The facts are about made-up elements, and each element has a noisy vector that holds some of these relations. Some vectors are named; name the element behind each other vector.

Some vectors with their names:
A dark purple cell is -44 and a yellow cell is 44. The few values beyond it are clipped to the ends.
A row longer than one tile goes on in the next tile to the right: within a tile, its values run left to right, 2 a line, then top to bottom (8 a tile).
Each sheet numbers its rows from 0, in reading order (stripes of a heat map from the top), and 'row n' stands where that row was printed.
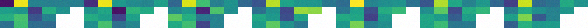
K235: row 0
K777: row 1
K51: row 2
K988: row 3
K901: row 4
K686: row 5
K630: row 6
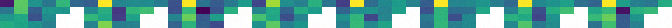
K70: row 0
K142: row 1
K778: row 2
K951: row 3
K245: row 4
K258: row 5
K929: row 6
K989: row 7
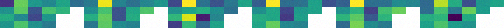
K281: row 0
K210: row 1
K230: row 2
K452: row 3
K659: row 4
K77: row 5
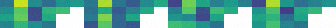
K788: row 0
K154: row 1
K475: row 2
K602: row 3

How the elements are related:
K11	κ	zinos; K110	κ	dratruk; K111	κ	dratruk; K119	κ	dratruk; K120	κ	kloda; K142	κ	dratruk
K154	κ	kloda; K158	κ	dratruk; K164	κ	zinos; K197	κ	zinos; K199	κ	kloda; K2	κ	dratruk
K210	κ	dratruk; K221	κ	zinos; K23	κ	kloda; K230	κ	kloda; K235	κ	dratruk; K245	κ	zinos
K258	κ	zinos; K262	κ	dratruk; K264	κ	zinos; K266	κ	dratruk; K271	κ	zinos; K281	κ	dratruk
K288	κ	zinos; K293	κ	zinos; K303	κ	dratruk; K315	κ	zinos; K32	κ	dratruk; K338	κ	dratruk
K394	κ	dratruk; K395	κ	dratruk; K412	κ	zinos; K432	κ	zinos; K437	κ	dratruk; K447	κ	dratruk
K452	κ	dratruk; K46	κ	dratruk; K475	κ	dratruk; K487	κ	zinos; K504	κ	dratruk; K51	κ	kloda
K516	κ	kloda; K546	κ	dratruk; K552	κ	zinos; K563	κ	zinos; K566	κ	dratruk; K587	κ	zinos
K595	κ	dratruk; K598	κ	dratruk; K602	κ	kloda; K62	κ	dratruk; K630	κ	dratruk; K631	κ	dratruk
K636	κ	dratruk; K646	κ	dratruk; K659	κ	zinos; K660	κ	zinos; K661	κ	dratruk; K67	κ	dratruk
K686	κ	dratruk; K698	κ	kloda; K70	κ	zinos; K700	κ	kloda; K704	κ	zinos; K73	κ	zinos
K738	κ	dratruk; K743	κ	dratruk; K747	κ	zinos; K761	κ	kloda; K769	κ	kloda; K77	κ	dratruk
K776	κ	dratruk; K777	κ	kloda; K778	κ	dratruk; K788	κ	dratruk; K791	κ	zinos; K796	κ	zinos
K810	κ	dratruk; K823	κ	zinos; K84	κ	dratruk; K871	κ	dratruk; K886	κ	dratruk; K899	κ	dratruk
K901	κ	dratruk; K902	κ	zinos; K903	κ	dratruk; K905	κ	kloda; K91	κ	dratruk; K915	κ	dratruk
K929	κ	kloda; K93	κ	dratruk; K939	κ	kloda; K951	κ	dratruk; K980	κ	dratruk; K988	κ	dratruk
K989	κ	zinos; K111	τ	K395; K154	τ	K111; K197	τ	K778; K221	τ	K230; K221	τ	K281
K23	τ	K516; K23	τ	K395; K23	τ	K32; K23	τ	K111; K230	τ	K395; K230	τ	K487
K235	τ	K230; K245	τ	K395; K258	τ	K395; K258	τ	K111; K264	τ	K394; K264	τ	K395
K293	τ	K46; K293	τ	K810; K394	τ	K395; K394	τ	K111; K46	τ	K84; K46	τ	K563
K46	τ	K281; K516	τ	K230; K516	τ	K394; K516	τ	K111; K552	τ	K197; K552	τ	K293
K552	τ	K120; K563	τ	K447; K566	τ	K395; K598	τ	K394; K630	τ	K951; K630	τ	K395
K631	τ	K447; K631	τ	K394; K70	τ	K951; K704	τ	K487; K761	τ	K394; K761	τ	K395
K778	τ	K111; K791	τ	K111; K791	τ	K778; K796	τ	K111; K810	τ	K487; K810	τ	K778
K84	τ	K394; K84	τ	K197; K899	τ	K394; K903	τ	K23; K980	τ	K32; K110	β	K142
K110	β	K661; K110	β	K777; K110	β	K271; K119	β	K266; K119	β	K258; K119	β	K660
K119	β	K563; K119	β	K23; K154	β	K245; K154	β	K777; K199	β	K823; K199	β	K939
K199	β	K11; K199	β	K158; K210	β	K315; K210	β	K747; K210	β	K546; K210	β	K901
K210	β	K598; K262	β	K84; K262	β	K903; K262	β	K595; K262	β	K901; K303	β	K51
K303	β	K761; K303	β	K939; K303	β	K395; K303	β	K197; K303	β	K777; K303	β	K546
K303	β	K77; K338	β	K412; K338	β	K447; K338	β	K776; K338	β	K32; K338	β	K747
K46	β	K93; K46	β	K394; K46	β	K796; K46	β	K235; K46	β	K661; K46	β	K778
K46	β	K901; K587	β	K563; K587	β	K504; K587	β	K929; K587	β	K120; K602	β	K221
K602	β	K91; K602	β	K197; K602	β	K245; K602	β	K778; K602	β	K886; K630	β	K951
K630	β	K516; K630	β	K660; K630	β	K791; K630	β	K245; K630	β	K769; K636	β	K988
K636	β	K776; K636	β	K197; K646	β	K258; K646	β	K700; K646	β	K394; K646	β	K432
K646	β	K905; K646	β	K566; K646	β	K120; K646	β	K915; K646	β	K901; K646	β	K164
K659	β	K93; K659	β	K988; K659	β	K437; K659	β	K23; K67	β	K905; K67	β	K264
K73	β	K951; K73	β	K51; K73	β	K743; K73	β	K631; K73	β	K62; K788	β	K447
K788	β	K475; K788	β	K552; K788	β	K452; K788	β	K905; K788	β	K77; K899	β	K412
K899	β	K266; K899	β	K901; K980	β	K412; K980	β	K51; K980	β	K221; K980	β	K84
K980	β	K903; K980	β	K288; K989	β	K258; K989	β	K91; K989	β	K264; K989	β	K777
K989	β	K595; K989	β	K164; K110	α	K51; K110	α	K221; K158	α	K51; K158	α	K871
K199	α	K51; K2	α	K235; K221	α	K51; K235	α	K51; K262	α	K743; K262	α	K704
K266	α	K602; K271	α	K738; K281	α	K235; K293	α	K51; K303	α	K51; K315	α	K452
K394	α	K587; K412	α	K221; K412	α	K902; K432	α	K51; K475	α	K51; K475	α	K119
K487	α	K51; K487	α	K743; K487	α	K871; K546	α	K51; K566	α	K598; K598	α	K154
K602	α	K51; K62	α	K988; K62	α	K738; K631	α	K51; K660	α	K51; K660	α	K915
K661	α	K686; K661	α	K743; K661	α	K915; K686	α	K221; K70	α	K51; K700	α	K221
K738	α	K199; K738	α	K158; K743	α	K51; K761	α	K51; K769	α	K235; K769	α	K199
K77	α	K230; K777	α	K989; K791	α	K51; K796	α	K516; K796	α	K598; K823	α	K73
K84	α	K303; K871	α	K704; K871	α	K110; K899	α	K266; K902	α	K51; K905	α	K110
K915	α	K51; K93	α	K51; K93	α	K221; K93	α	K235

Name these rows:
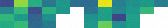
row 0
K743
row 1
K395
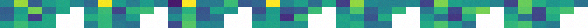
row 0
K566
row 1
K119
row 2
K23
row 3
K394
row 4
K487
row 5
K271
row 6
K158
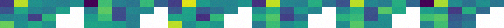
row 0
K761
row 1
K293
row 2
K84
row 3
K903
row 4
K32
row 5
K221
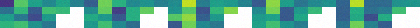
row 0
K769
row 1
K199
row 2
K73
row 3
K262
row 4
K796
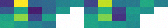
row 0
K197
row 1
K552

